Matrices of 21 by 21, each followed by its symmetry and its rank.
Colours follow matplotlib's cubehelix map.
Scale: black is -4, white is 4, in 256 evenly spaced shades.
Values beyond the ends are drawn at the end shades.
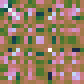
symmetric, rank three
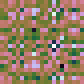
neither, rank three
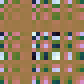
symmetric, rank one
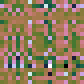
neither, rank three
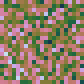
neither, full rank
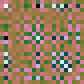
symmetric, rank three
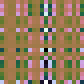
neither, rank one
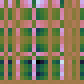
neither, rank one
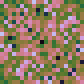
symmetric, full rank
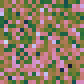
neither, full rank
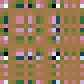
symmetric, rank one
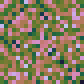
symmetric, full rank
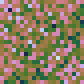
symmetric, full rank
